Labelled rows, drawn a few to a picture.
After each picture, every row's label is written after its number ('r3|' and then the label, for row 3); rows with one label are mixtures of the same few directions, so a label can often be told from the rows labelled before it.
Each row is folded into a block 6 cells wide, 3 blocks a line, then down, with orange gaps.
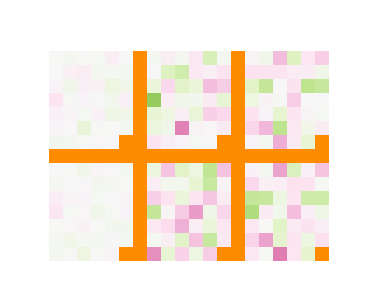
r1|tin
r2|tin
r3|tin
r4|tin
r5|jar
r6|tin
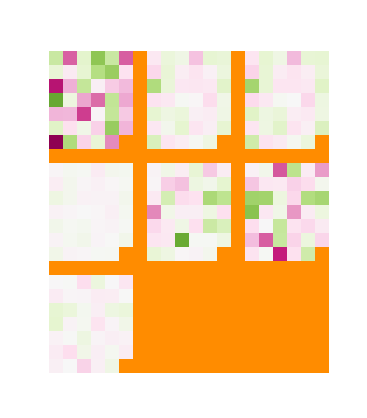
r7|jar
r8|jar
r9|jar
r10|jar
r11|tin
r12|tin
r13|tin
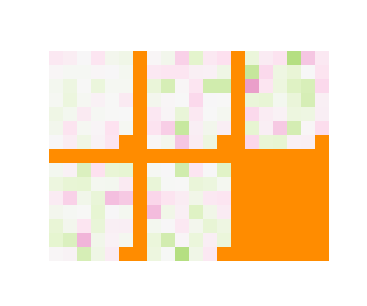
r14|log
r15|tin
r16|jar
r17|tin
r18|tin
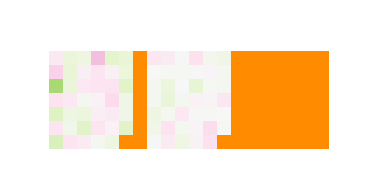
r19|jar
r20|log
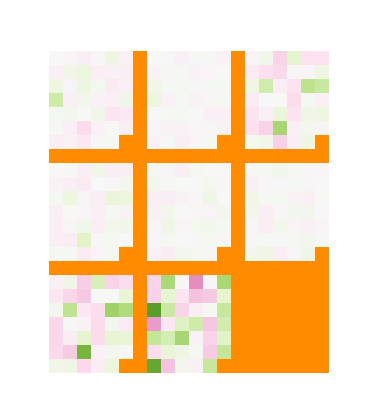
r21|tin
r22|tin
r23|tin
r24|tin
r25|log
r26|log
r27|tin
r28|jar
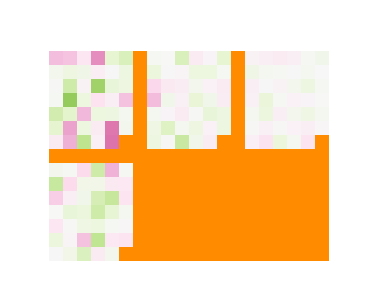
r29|log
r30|tin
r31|log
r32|jar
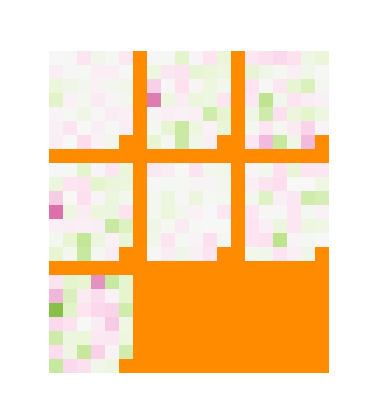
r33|tin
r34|tin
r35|log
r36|tin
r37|log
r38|tin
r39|jar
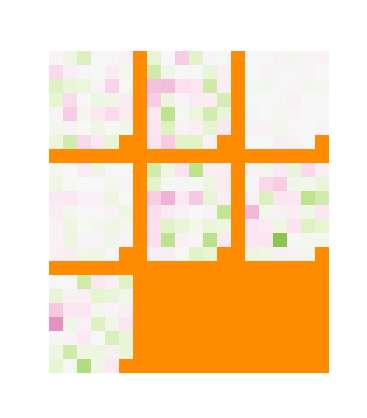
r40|log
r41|log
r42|tin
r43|log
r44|log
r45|tin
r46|tin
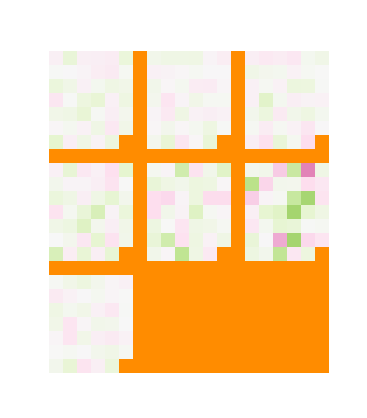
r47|jar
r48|log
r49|log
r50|jar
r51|tin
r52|jar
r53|log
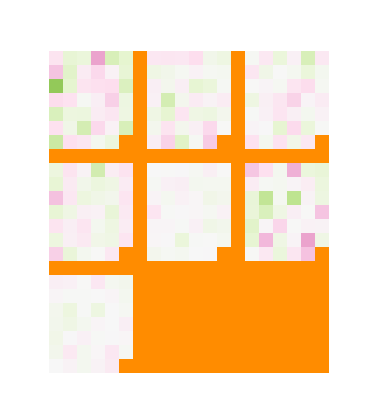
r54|jar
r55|log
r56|jar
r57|jar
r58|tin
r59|log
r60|log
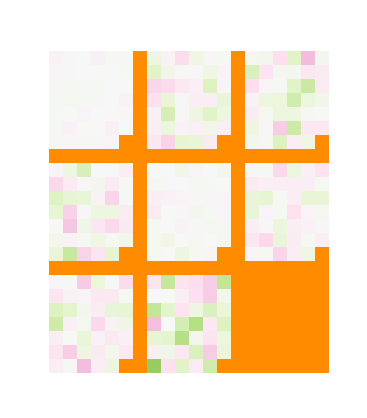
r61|log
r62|log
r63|jar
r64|log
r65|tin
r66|tin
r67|tin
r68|jar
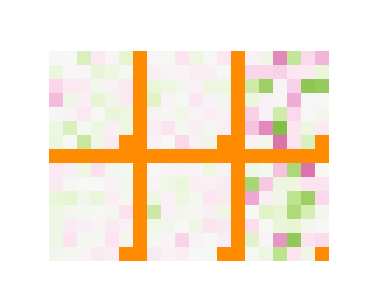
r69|tin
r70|tin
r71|tin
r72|log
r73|tin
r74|jar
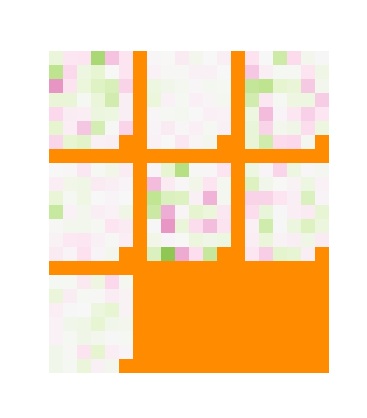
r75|jar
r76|tin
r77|log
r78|tin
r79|log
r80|log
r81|jar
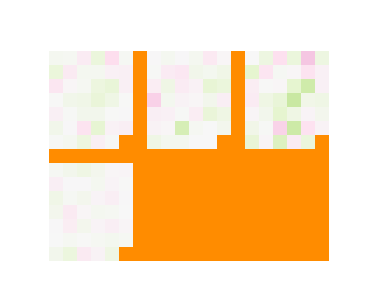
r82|jar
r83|tin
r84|jar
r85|log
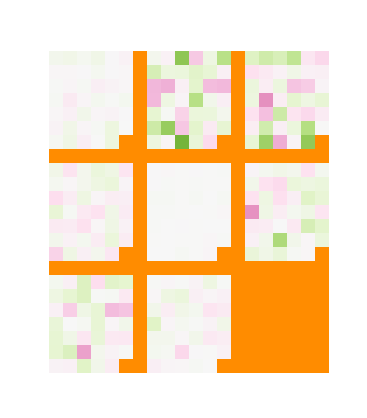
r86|log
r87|tin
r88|log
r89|jar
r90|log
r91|tin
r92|tin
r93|tin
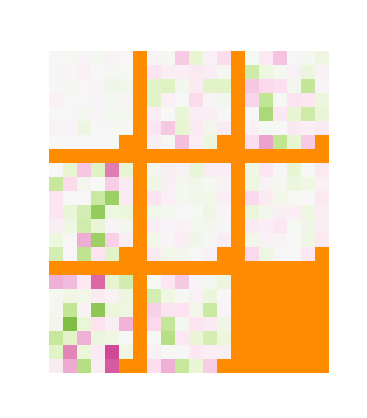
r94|tin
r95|tin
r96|log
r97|jar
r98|jar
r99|jar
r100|log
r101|log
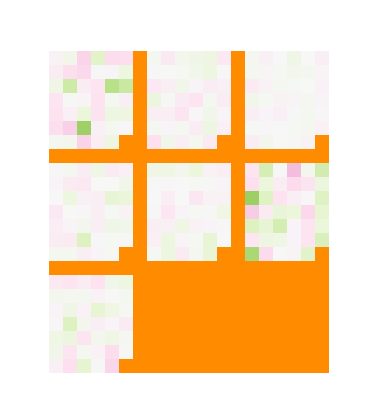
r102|tin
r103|jar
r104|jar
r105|tin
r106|log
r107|jar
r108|log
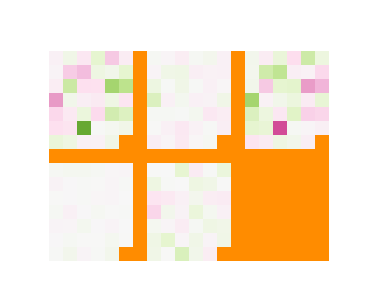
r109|tin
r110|tin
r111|tin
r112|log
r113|tin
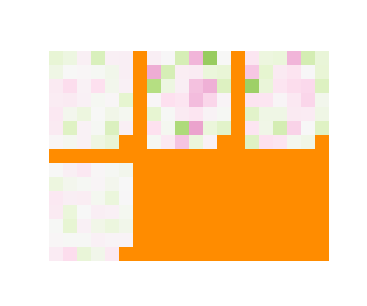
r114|log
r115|jar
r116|jar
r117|log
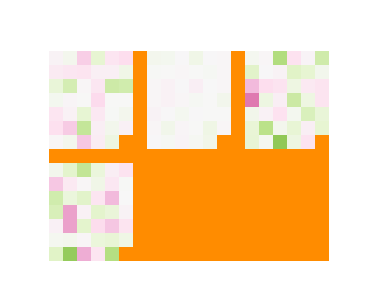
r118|tin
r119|log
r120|tin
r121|log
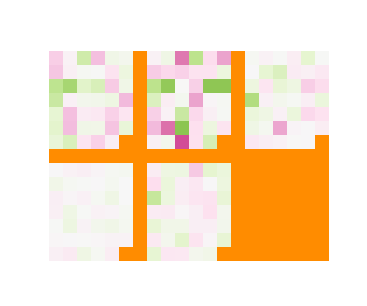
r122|log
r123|tin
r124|tin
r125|log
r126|jar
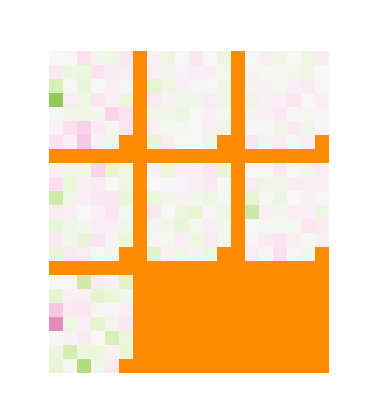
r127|tin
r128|jar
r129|jar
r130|jar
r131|jar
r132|tin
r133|tin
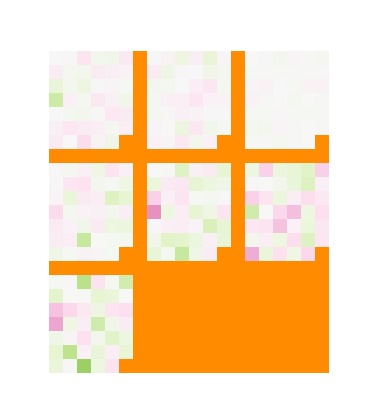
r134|tin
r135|jar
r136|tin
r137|tin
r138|tin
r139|jar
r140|tin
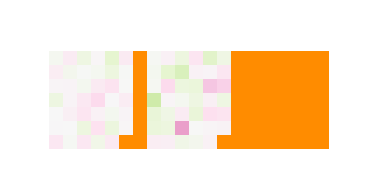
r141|jar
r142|tin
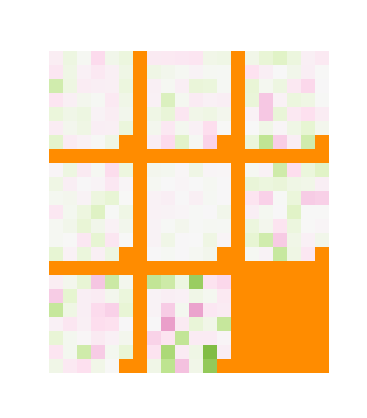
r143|jar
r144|log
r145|log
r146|jar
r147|log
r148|tin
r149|jar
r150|log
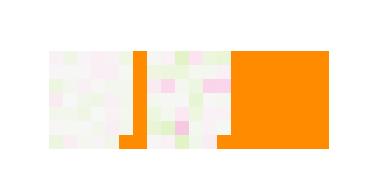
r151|jar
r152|tin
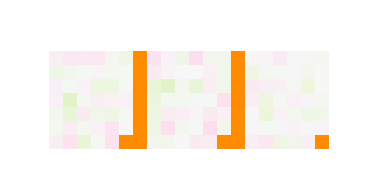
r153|log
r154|log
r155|log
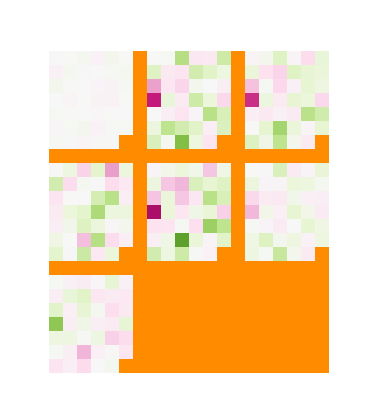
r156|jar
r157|tin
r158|tin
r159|jar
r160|tin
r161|tin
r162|tin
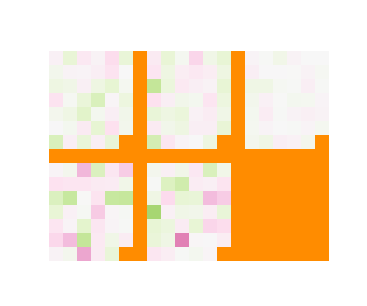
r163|jar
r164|jar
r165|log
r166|tin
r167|tin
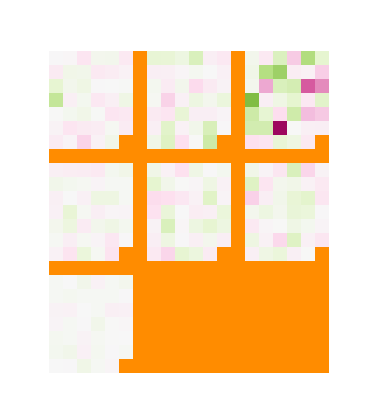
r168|tin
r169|log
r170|tin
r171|log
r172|log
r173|jar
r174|tin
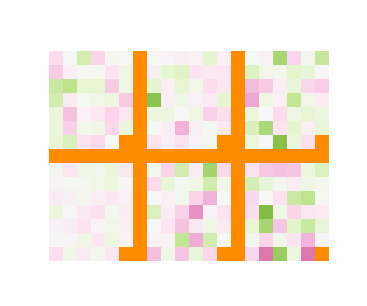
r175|log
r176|tin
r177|tin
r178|jar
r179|jar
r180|log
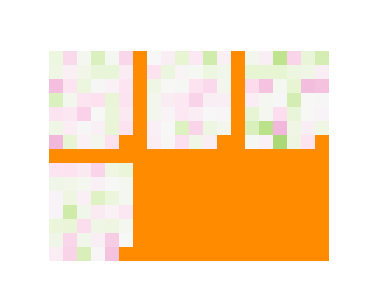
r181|jar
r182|jar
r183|tin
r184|log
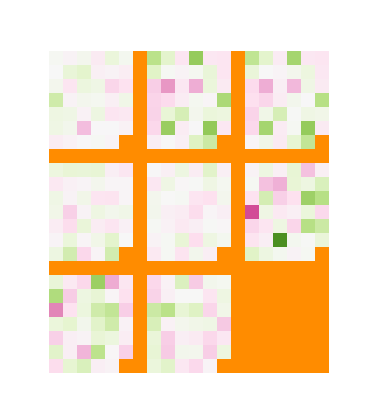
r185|tin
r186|log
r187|log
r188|log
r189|jar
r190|tin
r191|jar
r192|log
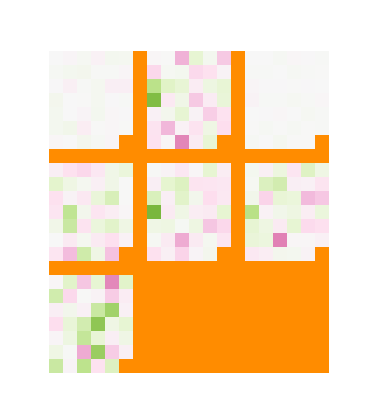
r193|tin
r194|tin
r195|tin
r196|log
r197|tin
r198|tin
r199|jar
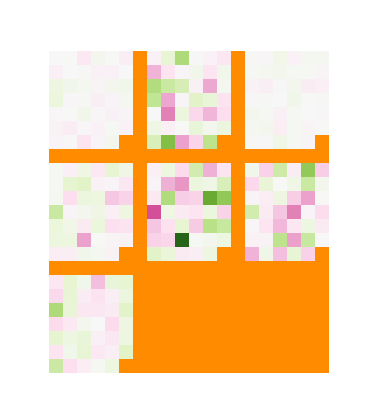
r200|tin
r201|log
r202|tin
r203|tin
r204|tin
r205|jar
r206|jar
